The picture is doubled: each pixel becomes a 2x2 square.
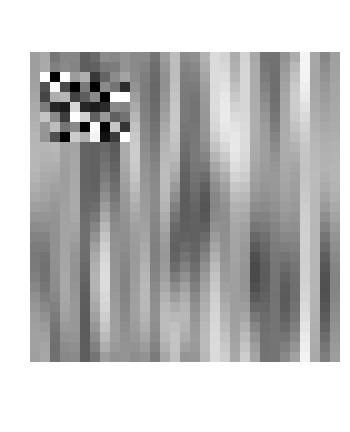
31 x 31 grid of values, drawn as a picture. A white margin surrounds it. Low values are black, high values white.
On average the colour sits 60% of the way up the scale. The halves do not mirror each other. The top left is the roughest part. An odd patch, rougher than its surroundings, sits in the top left. Streaks run downward.
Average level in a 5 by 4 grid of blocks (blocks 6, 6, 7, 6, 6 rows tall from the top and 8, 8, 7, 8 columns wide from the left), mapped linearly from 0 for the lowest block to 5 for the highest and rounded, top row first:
0 2 5 3 / 2 2 5 4 / 2 2 2 3 / 2 2 2 1 / 2 3 4 2
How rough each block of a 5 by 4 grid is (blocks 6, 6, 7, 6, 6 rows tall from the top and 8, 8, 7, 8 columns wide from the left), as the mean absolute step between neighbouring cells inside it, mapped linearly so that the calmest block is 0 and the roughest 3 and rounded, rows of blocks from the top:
3 1 0 0 | 2 1 0 0 | 0 0 0 0 | 0 0 0 1 | 0 0 0 1
